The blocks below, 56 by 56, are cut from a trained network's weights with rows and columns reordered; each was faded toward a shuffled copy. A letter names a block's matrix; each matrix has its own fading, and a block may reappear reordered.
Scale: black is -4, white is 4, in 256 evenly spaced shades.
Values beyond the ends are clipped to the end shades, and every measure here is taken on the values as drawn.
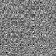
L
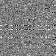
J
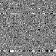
J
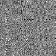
L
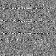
J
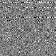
J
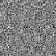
L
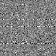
J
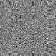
L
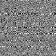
J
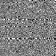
J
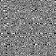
J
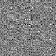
L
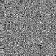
L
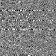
J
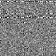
J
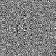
L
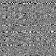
J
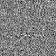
L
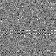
J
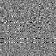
J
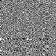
L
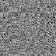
L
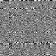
J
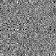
L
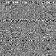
J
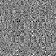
L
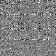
J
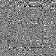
J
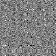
L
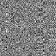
L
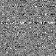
J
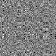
L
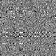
J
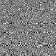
J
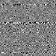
J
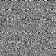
J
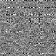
J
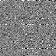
J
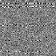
J
